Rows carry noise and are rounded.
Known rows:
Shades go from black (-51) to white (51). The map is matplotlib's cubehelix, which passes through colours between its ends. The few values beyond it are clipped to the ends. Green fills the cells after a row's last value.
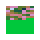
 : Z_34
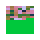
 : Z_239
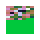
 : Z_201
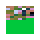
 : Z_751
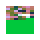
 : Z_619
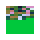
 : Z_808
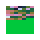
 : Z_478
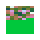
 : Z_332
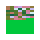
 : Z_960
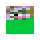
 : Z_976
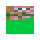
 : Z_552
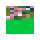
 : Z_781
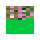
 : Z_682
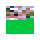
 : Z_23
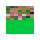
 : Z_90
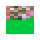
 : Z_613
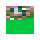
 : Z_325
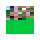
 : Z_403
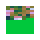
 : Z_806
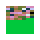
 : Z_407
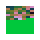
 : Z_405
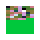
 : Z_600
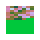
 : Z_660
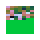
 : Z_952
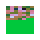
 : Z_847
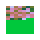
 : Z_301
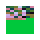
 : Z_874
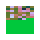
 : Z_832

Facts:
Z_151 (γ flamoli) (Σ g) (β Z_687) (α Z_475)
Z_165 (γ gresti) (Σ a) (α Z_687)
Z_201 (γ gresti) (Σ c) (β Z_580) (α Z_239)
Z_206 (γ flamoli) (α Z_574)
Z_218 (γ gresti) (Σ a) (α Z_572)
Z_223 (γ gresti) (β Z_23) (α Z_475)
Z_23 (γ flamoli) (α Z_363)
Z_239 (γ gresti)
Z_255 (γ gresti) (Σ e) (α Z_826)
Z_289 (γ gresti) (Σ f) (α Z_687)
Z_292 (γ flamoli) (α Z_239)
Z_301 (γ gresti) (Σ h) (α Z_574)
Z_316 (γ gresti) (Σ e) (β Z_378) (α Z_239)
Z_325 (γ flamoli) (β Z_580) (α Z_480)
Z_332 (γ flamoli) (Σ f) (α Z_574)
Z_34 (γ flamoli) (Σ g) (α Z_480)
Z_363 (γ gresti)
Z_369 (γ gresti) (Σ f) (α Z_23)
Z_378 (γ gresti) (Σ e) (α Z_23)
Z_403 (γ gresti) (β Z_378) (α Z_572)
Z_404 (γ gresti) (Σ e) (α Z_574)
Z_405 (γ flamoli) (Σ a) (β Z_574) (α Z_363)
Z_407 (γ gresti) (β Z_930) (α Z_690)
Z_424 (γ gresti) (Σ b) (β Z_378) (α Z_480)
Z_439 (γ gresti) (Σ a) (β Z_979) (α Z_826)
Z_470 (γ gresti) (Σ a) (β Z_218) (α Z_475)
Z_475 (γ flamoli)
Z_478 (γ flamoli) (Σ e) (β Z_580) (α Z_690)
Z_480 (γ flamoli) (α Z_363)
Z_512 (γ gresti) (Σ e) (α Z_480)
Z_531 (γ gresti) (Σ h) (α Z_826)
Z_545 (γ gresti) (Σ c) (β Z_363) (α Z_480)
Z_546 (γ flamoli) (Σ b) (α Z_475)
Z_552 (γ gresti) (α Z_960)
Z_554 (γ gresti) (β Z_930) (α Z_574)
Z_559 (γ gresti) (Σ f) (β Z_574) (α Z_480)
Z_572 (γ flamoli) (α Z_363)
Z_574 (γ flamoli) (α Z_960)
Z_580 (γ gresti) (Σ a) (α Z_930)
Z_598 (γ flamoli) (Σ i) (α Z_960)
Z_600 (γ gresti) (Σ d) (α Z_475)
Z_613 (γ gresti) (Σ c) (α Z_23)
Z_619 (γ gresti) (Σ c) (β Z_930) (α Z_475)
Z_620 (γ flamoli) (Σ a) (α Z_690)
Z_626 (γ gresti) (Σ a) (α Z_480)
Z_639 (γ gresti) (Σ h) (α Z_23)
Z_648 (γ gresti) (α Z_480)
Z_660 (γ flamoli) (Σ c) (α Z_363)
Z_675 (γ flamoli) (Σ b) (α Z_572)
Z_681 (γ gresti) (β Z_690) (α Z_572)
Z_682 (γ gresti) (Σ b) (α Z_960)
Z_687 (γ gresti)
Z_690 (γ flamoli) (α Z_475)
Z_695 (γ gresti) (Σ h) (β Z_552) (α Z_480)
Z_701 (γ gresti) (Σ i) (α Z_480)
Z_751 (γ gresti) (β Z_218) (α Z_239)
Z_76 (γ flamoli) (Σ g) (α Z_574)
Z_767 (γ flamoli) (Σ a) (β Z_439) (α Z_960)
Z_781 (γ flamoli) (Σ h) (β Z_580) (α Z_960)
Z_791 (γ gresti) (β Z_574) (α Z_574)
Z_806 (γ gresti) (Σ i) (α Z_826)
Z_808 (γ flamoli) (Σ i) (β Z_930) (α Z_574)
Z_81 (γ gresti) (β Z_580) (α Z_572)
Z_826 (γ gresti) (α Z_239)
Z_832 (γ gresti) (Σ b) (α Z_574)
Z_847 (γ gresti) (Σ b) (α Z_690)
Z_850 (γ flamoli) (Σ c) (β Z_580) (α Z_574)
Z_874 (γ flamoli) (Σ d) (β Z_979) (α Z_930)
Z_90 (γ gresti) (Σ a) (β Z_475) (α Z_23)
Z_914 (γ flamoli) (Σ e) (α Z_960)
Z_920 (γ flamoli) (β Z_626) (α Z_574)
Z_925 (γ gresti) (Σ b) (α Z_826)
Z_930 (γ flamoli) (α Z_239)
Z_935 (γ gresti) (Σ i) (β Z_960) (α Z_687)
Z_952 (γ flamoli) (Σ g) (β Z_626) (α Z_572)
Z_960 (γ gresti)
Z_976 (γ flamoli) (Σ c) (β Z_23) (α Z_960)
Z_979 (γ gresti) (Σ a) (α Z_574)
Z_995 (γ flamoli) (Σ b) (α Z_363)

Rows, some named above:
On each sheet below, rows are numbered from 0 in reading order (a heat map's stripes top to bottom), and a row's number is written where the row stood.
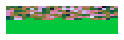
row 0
Z_806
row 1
Z_76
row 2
Z_572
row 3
Z_478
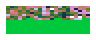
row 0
Z_90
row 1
Z_81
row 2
Z_574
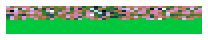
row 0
Z_480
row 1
Z_289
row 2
Z_925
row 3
Z_439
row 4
Z_363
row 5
Z_920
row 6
Z_292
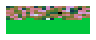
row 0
Z_620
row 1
Z_470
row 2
Z_76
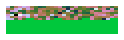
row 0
Z_976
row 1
Z_90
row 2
Z_767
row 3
Z_639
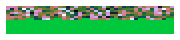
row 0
Z_554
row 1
Z_806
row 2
Z_439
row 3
Z_874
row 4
Z_935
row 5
Z_81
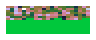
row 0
Z_81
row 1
Z_151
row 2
Z_701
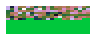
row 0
Z_403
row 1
Z_218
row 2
Z_292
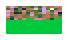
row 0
Z_255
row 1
Z_681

